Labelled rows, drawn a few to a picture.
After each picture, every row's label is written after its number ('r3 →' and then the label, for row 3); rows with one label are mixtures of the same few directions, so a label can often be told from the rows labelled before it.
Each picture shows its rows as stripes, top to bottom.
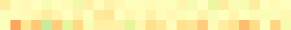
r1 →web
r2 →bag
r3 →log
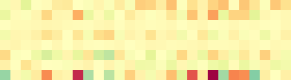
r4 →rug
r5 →web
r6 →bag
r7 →bag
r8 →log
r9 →bag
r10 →rug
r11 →web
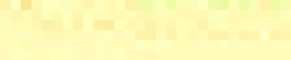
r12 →rug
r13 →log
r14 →bag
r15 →rug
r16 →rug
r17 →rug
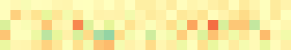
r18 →rug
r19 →log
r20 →web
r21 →bag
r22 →bag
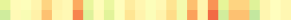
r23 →web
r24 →web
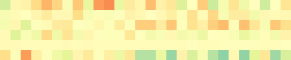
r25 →bag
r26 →web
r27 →rug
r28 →log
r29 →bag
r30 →rug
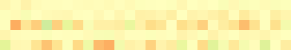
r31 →rug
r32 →rug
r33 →log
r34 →bag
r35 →bag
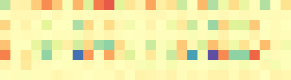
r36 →bag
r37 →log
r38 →web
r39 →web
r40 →bag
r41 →web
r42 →rug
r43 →rug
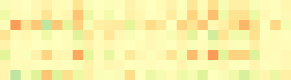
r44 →web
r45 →web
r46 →log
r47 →web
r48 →web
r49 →web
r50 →web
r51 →log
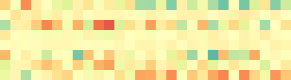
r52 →rug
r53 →log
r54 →bag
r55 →bag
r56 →rug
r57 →web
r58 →bag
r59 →rug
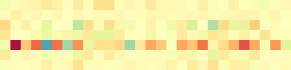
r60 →bag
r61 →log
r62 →web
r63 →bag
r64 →log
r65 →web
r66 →web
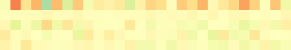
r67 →log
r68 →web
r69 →log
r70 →web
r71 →rug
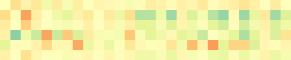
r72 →log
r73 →rug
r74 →rug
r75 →log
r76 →web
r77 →rug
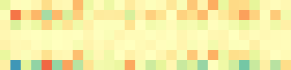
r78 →web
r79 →log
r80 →log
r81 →bag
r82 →web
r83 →web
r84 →log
